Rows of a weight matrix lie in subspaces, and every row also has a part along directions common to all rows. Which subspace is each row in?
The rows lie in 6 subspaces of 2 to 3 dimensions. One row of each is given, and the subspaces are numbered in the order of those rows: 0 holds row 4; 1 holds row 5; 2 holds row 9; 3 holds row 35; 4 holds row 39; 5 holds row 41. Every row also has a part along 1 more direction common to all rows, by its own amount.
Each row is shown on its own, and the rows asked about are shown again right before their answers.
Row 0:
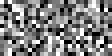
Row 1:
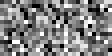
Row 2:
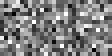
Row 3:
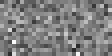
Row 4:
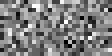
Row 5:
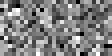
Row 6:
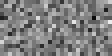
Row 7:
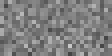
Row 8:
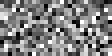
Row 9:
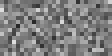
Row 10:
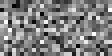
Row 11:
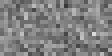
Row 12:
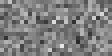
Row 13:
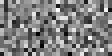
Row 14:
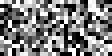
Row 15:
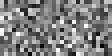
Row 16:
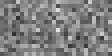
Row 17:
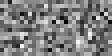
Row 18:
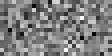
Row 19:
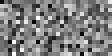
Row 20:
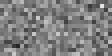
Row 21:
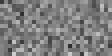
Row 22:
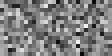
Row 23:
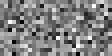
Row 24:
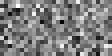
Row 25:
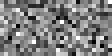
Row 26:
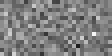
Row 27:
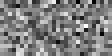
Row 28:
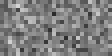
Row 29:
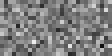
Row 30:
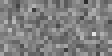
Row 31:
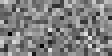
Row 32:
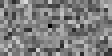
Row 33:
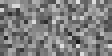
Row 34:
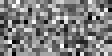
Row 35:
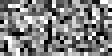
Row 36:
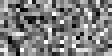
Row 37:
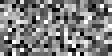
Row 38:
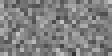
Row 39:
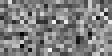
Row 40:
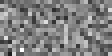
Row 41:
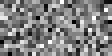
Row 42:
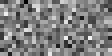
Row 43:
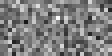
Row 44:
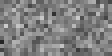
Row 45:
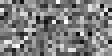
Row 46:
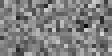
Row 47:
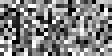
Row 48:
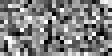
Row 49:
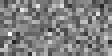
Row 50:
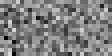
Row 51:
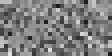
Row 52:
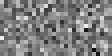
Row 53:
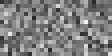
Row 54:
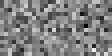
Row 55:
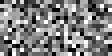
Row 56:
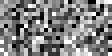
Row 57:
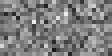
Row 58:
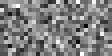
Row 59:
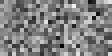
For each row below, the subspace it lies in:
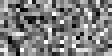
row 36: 3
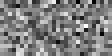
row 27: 1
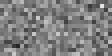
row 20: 4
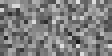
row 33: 1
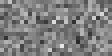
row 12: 4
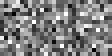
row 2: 1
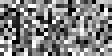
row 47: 3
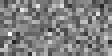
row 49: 5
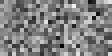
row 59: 3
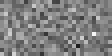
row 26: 0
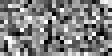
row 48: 3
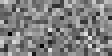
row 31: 5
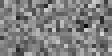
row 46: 1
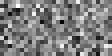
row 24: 1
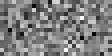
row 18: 0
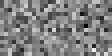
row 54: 1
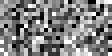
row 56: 3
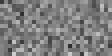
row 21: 2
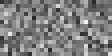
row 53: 5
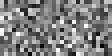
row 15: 2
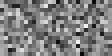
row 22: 1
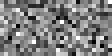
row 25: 2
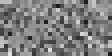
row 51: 5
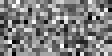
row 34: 0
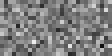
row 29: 2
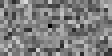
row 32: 0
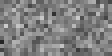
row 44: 3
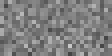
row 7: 2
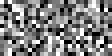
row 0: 2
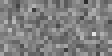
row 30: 0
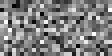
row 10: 0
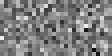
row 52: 1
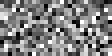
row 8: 5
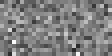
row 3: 4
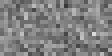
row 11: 0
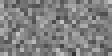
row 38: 2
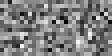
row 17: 4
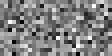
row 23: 4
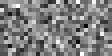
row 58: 1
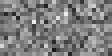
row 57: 1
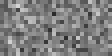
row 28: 3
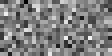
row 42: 0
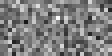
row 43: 0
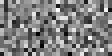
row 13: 2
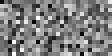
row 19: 2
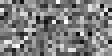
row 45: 4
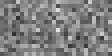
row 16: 2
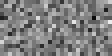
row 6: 5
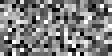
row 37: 4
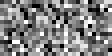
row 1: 0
